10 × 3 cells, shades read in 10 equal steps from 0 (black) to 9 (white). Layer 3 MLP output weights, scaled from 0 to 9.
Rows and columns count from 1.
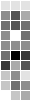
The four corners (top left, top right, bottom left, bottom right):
8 8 9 6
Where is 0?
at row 6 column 2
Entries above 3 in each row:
3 2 2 3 3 1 1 3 3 3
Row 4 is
5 9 4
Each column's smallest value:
2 0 2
